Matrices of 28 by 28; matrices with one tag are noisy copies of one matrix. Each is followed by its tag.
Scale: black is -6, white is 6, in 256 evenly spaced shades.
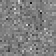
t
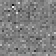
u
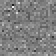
u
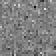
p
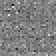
u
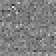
u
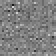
u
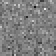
p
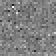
u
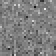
p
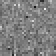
p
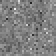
t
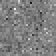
t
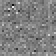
u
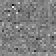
u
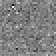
u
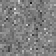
t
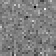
p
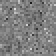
t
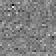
u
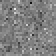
t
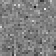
p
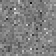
t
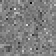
t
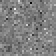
t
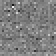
u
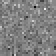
p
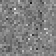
t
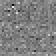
u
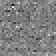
u
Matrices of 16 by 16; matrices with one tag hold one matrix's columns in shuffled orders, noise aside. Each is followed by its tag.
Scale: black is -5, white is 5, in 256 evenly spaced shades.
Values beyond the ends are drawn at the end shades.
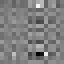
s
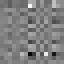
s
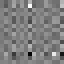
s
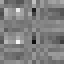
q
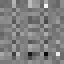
s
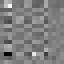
s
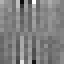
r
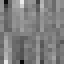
r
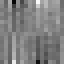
r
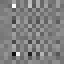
s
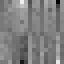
r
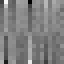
r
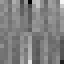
r
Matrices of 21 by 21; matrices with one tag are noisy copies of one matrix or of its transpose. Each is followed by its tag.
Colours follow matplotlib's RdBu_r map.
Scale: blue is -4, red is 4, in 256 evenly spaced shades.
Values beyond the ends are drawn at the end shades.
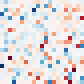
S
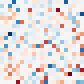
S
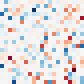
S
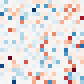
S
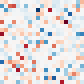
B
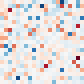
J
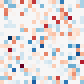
B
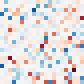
S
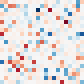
B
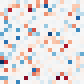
J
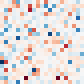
J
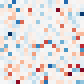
S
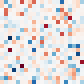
B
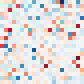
J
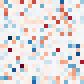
B
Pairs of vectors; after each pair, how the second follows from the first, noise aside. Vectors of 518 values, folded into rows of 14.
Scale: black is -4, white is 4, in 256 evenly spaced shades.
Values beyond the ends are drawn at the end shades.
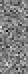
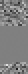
partly zeroed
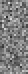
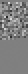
partly zeroed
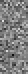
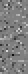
partly zeroed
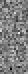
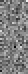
shuffled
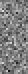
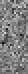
shuffled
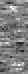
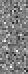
shuffled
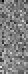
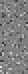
partly zeroed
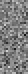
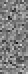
shuffled
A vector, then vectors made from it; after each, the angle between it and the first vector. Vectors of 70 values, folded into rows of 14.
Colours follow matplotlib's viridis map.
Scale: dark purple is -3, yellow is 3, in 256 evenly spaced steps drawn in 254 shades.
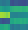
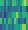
partly opposed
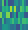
partly aligned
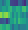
nearly parallel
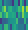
partly aligned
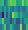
partly opposed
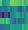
nearly opposite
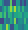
partly aligned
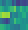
nearly parallel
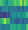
nearly opposite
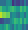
nearly parallel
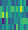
partly aligned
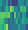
partly aligned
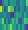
orthogonal
